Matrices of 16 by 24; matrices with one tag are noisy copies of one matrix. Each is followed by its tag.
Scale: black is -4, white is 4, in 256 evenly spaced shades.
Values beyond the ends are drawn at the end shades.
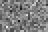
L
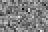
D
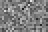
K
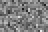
D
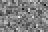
D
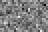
D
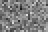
L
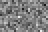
D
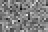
L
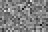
K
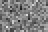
L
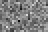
L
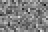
D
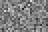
K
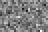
D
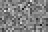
K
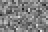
D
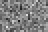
L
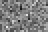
L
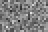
L
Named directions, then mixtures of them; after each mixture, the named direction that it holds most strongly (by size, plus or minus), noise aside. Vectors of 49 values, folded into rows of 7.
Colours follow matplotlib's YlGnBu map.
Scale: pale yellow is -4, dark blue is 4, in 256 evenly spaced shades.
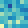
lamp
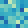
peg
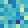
peg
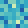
peg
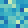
peg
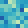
peg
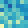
lamp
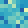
peg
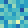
peg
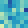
peg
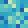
peg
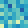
lamp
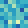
peg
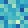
peg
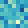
peg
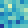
lamp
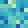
peg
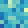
peg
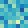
peg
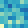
lamp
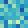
peg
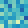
lamp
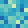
peg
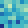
lamp
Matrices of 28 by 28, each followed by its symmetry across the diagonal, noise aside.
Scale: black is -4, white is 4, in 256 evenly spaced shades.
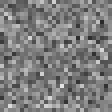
neither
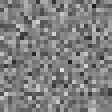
antisymmetric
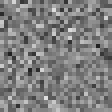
antisymmetric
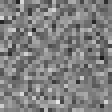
antisymmetric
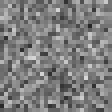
neither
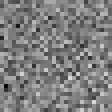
neither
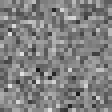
neither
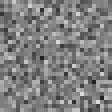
antisymmetric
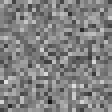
neither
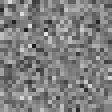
antisymmetric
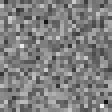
antisymmetric
